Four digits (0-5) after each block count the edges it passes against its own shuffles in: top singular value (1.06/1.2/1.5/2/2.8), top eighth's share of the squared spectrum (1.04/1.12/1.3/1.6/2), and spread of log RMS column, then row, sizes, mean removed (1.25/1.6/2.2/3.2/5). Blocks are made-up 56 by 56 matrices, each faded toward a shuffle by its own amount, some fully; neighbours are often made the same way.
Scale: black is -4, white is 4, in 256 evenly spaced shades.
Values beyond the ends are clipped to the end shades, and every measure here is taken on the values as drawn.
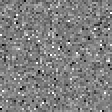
1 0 0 0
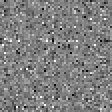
3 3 1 1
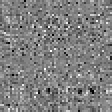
4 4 2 2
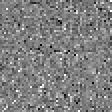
3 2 1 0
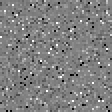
1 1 0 0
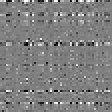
5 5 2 3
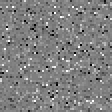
1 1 0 0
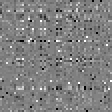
4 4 2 2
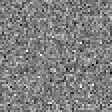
3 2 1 0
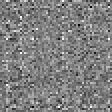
4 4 2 2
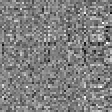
4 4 2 2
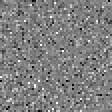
0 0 0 0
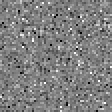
0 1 0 0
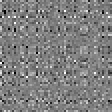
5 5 3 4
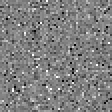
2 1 1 0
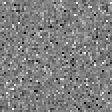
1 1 0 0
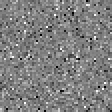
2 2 0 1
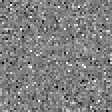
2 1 0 0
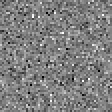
0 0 0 0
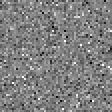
0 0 0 0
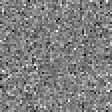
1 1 1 0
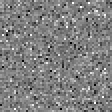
0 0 0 0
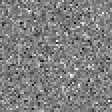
0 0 0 0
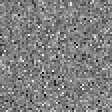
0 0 0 0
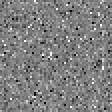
1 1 0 0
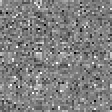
3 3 1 1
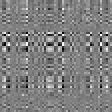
5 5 4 4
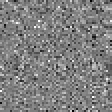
4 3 1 2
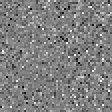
3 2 0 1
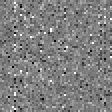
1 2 2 0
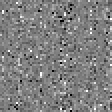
1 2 2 0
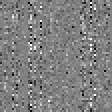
2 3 3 0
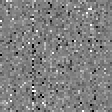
2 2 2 0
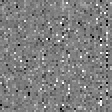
2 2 2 0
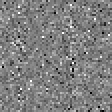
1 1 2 0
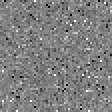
0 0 0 0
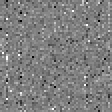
2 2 2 0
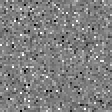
0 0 0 0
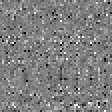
3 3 2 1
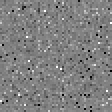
2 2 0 0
